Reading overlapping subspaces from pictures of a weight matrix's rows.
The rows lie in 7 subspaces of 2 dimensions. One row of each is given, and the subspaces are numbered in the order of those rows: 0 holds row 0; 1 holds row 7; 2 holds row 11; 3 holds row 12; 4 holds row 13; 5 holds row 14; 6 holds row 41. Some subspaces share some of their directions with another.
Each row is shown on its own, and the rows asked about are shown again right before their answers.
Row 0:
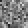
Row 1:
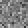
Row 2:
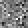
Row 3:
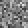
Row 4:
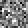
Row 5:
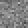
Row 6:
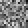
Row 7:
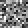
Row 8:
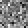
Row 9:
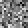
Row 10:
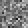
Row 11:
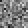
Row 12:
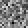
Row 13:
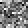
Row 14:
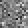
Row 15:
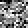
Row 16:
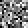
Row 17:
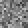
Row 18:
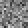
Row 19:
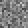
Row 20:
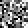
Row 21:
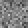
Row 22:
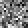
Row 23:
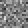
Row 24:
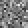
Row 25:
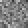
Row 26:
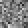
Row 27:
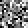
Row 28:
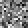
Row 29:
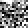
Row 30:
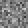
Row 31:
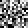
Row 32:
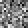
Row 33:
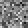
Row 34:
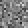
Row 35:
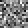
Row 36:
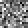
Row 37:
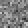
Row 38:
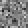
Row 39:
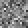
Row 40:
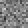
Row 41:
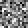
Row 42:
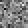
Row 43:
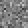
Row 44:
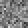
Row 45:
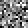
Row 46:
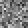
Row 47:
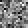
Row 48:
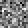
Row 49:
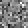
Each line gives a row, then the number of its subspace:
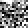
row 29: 4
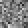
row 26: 0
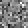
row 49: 3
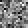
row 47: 4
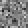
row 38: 6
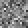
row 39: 3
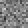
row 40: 1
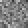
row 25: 0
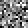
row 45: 0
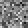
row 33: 2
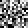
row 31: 2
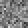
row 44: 5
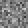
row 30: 6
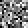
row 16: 2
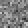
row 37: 5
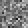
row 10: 1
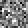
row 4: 6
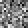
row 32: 2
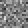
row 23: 1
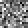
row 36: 1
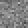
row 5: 4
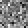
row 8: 3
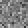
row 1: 3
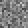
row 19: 6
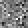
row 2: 5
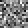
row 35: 1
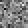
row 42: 4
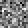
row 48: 6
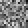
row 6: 0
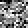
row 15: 4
